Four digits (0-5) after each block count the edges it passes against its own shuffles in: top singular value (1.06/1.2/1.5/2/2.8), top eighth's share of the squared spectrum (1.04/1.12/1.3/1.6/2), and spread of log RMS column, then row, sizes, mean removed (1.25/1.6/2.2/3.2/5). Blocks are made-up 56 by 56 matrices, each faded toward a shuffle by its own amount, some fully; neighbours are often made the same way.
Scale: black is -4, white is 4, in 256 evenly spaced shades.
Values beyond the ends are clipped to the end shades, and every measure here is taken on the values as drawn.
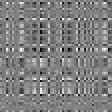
5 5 4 4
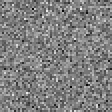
0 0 0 0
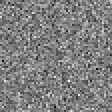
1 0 0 0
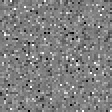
0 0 0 0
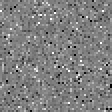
0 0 0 0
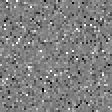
0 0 0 0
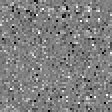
3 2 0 1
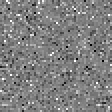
1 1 0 0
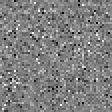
3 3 1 1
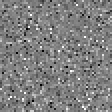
1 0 0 0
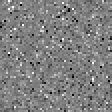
0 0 0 0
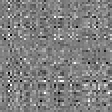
4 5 3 3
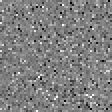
1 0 0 0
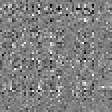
4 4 3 3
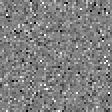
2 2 1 0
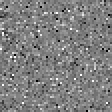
0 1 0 0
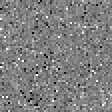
2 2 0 0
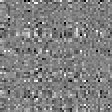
4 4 3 3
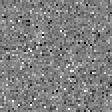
1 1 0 0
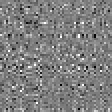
4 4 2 3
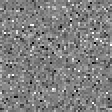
2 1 0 0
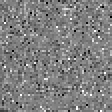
2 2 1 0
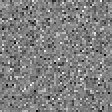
2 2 1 0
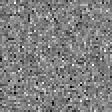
2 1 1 0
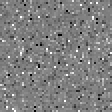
0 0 0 0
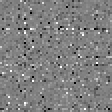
3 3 1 1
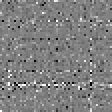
3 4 2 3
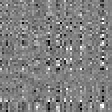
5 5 3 3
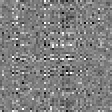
4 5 3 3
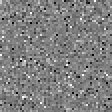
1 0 0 0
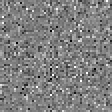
3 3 1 1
